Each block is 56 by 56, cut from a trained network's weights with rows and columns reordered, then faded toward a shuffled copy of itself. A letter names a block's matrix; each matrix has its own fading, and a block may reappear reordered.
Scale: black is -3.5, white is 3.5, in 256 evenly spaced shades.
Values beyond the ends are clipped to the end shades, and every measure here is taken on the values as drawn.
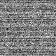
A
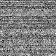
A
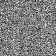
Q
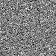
Q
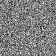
Q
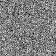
Q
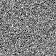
Q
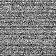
A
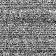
A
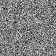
Q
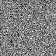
Q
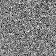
Q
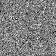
Q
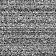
A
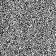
Q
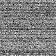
A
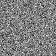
Q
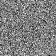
Q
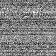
A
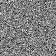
Q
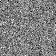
Q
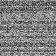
A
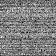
A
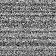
A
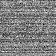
A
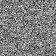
Q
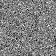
Q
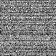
A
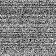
A
